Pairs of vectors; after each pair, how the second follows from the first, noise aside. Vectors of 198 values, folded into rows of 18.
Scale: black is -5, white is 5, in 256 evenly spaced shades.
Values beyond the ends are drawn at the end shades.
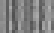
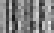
scaled up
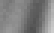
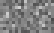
shuffled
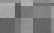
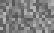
shuffled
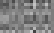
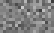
shuffled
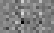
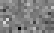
shuffled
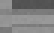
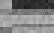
scaled up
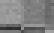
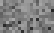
shuffled
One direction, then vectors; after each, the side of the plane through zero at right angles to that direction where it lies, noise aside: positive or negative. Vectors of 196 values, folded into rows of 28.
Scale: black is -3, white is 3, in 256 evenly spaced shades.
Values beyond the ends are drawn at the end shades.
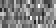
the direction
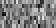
negative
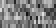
negative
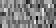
negative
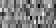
negative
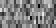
negative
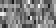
positive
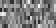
positive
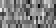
negative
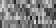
negative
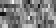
negative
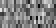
negative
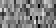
negative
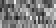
positive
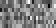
positive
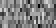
negative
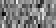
negative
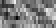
positive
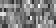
positive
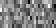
negative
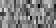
negative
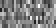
positive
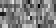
negative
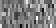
positive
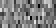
negative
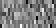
negative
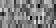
negative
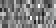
positive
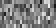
negative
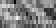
negative
